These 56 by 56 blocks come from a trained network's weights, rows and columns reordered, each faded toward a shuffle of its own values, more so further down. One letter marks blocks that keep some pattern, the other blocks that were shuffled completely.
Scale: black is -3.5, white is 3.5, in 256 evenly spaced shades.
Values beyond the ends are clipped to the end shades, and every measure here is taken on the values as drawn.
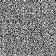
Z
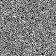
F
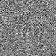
Z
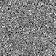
Z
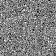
Z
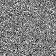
Z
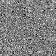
Z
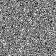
F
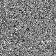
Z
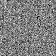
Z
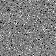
F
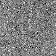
Z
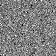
F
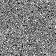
F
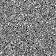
F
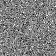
F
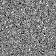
F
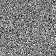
F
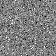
F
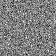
F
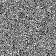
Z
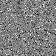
F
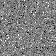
F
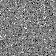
F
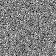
F
